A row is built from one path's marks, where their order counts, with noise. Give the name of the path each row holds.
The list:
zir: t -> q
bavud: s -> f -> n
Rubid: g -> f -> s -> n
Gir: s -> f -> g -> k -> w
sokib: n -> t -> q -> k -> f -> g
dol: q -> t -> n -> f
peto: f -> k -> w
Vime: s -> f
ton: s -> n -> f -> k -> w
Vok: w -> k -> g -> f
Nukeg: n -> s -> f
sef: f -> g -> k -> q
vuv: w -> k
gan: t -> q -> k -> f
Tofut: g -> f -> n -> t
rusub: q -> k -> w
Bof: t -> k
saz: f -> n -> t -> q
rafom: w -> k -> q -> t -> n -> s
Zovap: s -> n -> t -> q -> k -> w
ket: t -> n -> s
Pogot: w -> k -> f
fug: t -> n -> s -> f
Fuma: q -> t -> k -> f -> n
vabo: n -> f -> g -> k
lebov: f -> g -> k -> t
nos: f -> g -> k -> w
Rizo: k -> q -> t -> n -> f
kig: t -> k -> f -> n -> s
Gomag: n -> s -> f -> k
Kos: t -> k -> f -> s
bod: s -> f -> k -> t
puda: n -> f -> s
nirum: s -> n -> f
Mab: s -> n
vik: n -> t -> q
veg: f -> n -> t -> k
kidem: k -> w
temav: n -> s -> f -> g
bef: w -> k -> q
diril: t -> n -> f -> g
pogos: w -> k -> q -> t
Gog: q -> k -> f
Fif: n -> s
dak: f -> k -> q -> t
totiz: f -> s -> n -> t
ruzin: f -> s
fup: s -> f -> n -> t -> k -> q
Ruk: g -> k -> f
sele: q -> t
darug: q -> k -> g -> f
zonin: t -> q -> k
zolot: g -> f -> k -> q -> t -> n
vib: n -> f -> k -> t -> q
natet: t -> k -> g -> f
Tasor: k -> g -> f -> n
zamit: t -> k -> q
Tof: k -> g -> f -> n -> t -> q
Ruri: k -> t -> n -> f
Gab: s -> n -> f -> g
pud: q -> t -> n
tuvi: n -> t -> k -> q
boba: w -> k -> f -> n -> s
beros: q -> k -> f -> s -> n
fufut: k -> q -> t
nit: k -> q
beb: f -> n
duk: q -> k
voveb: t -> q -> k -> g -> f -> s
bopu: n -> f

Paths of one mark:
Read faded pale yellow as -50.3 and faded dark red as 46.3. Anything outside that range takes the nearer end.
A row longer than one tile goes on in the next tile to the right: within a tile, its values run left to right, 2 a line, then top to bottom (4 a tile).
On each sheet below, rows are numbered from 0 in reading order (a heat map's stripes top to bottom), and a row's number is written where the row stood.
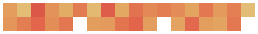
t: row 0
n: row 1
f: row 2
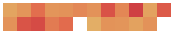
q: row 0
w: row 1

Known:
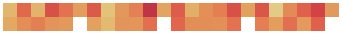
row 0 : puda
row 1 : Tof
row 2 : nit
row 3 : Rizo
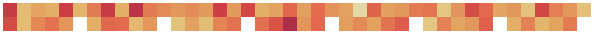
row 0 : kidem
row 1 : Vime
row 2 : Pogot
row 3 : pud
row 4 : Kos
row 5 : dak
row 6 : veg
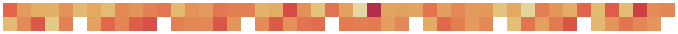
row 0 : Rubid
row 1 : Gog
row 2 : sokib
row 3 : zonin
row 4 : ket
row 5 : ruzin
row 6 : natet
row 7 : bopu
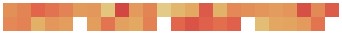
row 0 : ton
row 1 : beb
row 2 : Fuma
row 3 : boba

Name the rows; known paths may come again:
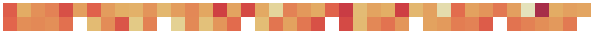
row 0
nit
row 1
Rubid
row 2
Vok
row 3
natet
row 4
kidem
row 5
kig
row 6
fug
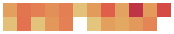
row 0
sef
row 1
vuv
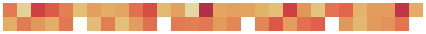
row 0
saz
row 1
peto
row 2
ket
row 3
gan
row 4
Tasor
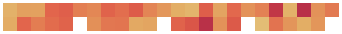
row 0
rusub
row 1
Mab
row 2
dol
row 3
bod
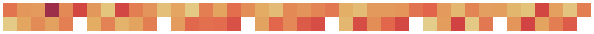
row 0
rafom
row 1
veg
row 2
beros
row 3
Gog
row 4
darug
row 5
Tofut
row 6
voveb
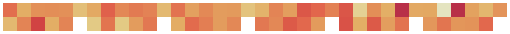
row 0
totiz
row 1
lebov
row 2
ruzin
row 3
vik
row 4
Ruri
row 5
diril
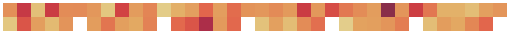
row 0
Gir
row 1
beb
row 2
pud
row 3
Pogot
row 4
pogos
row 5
Ruk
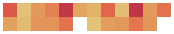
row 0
Tof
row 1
vib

